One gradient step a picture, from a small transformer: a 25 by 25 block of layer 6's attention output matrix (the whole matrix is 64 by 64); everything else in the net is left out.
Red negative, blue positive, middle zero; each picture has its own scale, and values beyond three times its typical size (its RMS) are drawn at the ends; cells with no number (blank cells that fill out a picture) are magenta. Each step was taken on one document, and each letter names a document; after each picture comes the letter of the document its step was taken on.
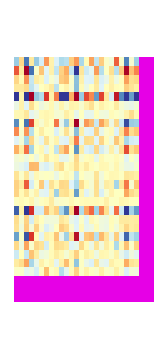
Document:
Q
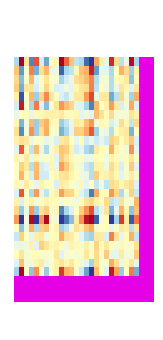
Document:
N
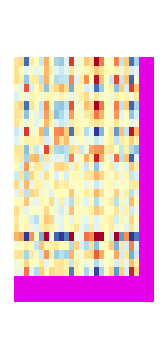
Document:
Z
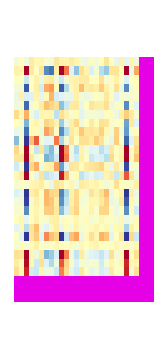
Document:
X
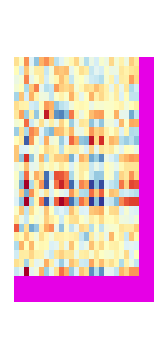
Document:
Z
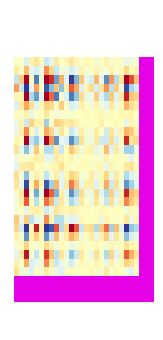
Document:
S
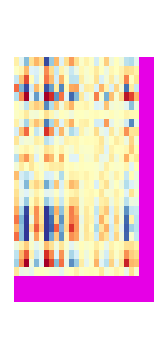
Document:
S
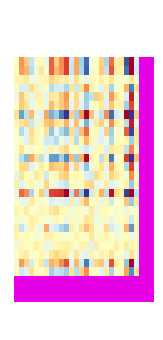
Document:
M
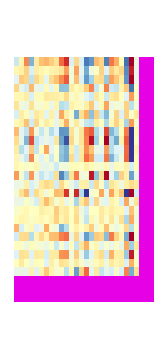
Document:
M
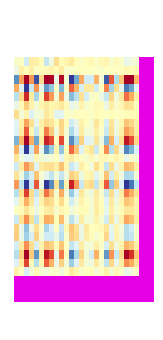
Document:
S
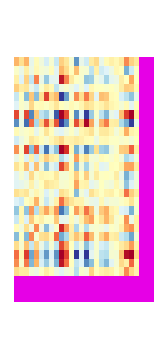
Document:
Q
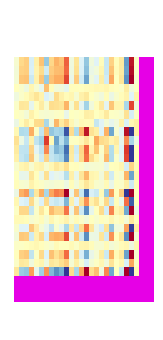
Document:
M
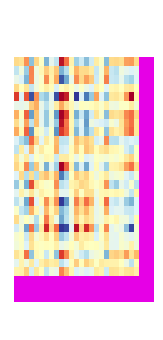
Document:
Q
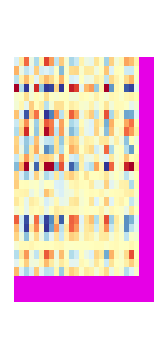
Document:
S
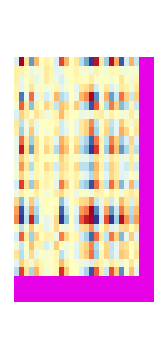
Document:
N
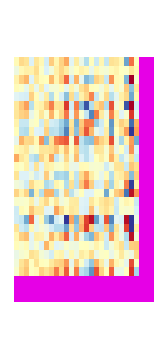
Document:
M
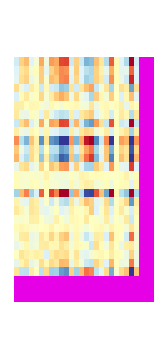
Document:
M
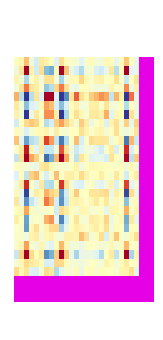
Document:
X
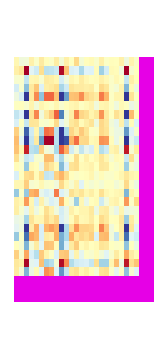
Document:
X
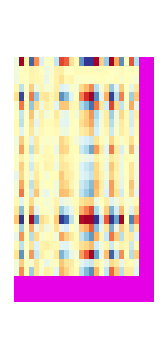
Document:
N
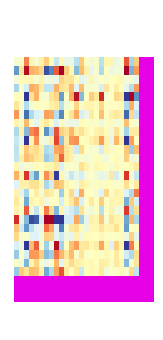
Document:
X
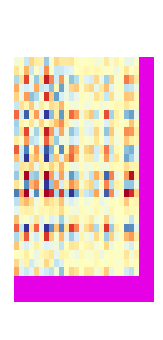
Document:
S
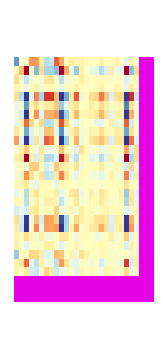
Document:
X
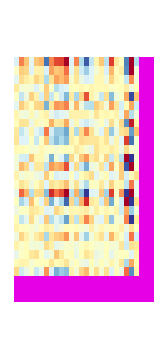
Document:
M
